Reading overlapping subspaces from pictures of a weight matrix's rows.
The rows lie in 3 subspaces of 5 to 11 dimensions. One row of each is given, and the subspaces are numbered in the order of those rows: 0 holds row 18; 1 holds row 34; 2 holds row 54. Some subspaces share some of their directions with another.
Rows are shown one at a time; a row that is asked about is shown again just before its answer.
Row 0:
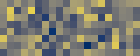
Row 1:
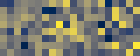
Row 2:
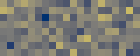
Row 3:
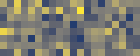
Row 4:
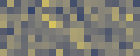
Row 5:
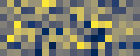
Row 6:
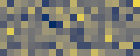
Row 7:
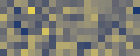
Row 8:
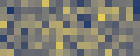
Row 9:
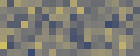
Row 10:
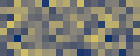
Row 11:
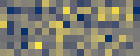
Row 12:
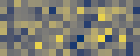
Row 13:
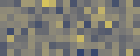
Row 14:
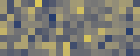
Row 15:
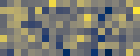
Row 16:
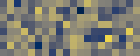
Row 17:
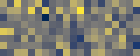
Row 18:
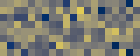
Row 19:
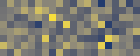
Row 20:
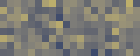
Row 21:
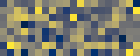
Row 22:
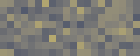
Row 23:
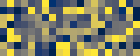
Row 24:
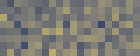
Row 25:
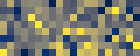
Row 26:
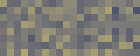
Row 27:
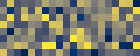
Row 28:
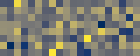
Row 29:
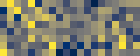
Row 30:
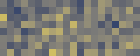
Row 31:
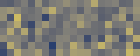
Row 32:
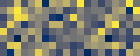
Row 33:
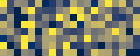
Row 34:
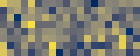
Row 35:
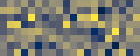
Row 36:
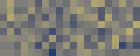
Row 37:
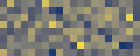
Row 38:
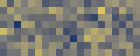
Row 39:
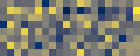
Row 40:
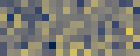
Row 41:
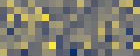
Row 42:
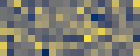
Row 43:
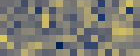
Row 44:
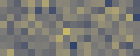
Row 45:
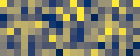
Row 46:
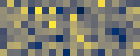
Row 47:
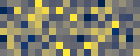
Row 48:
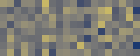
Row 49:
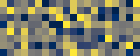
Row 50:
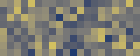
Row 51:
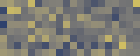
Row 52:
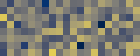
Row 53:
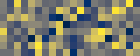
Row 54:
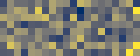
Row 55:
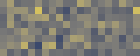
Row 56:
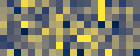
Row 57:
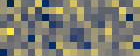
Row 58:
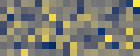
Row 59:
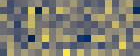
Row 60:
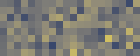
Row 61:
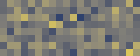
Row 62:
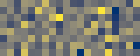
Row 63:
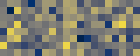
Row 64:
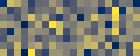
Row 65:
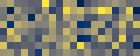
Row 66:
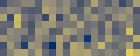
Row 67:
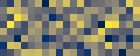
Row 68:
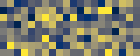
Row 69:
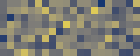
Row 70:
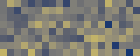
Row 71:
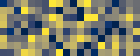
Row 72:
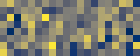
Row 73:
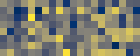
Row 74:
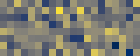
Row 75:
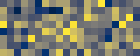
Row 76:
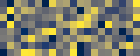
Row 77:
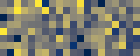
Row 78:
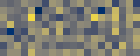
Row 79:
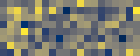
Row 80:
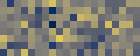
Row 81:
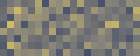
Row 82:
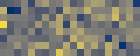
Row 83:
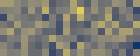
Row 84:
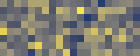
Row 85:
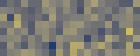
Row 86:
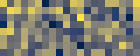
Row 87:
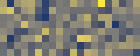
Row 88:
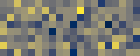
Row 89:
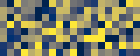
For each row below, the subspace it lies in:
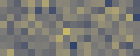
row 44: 0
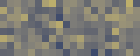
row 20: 0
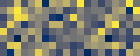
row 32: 2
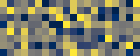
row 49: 1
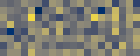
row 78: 0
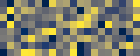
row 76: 2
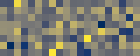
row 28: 0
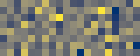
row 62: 0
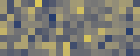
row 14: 1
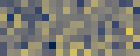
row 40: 1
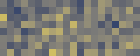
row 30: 2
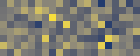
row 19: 2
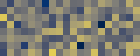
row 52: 2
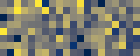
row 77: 2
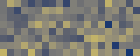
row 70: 0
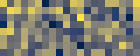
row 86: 1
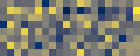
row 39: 0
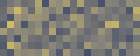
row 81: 2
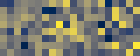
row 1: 0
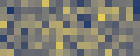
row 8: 0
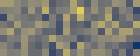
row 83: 2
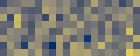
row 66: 1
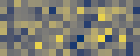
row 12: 2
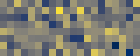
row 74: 0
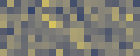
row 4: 1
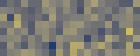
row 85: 1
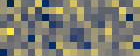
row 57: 1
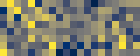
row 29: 1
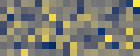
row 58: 1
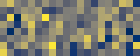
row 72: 1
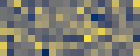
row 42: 0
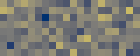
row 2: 0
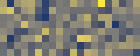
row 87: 0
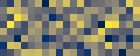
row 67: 2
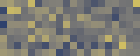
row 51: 1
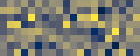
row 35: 0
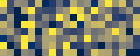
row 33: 1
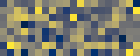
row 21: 1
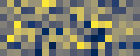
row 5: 0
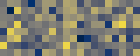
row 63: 0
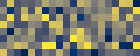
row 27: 1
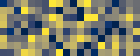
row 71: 2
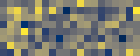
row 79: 1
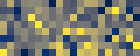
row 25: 0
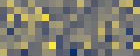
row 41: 1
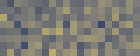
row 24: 2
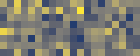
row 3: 2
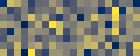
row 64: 0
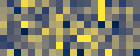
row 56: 0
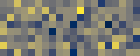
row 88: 2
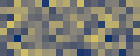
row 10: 2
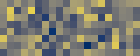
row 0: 2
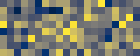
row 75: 0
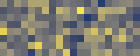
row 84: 0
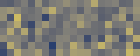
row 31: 1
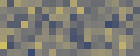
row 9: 2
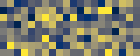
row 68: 0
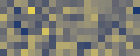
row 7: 2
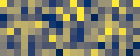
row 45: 2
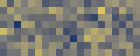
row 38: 0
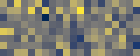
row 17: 2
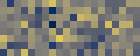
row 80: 0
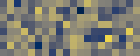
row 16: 1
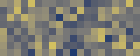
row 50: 1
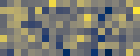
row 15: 0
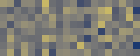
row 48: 0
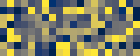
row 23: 2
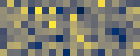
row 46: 0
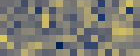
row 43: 0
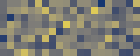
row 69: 2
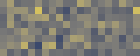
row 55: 1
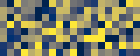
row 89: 2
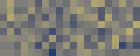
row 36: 2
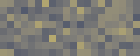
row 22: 2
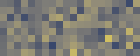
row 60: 1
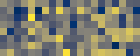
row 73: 0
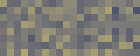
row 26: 0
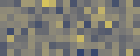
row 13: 0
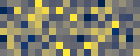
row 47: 2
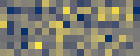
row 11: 1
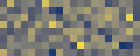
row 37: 2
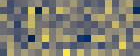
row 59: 0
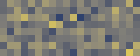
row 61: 1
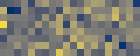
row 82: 1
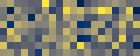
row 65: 0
